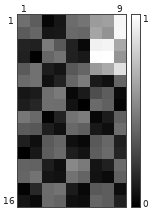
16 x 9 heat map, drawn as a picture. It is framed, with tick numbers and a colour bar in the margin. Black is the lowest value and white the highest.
Average level on the scale: 30%. Ninth with the highest average: top right. Mirror symmetry: none. Odd patch: higher, in the top right.
